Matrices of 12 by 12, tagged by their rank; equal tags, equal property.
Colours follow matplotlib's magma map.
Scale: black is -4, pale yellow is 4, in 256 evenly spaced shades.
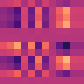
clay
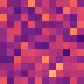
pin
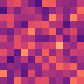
pin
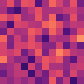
pin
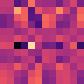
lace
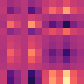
clay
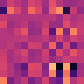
lace
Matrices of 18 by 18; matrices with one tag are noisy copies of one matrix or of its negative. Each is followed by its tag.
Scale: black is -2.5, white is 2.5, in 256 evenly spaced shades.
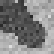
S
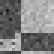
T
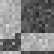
T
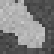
S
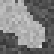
S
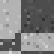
T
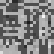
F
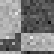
T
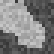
S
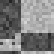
T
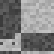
T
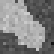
S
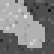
S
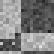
T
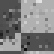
T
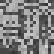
F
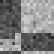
T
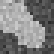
S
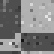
T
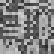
F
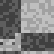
T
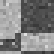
T
